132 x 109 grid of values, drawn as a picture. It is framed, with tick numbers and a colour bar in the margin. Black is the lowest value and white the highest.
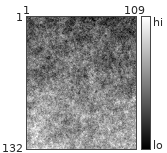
Ninth with the highest average: bottom left. Grain: blotchy. Histogram: bell-shaped. Ninth with the lowest average: top right. Slope: up to the bottom. Odd rows or columns: none.
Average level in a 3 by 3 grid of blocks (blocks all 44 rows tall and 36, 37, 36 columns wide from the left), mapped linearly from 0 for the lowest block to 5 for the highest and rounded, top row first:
1 1 0
3 3 2
5 4 4
